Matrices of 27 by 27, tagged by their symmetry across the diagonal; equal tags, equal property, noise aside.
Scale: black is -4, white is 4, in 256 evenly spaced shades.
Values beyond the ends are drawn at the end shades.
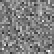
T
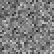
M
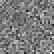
M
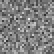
T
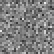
T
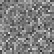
M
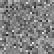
M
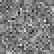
M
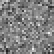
M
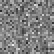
T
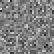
M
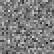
T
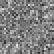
M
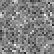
M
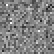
T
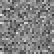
T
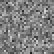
T
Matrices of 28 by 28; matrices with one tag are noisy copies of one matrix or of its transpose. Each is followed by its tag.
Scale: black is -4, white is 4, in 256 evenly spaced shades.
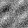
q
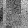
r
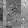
r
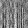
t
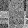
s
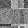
s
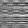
t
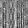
t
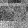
r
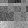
r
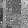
r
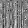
t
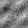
q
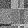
s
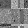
s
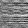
t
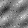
q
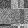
s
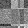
s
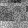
r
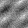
q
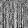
t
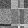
s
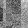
r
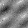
q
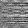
t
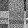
s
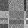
s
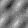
q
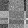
s
